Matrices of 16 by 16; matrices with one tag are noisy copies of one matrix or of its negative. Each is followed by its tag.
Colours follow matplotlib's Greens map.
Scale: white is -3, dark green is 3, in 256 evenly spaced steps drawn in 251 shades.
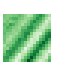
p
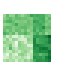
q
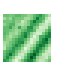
p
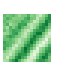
p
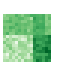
q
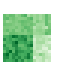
q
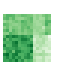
q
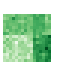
q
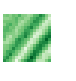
p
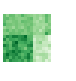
q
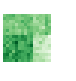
q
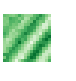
p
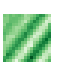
p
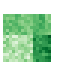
q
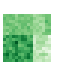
q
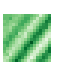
p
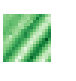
p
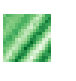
p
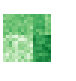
q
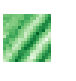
p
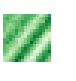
p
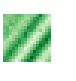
p
